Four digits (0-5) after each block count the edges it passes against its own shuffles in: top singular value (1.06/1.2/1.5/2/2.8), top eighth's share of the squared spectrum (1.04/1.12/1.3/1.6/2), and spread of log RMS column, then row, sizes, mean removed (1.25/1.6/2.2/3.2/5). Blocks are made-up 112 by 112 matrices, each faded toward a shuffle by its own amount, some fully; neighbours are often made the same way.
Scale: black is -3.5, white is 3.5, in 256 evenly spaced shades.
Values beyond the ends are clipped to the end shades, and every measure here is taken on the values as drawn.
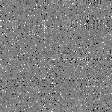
4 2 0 2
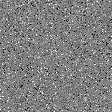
3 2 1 0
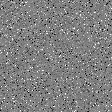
2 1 0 0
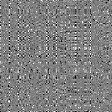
5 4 3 3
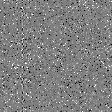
3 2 1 0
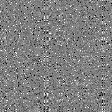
4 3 2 1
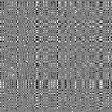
5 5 4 4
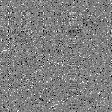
4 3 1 1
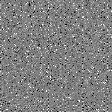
4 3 2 1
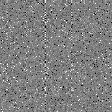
4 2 1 0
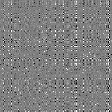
5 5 4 3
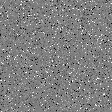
0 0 0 0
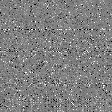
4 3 1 2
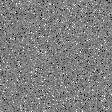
2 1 0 0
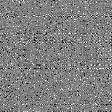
4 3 1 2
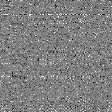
4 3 1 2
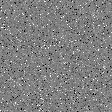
2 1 0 0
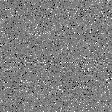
3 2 0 2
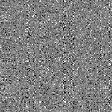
4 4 3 2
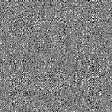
4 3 3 2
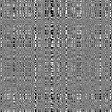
5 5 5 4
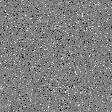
0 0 0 1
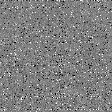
1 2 1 2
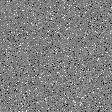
0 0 0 0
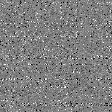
1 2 2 2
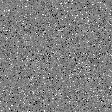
1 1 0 1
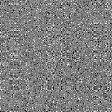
5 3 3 2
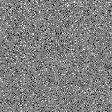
4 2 1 1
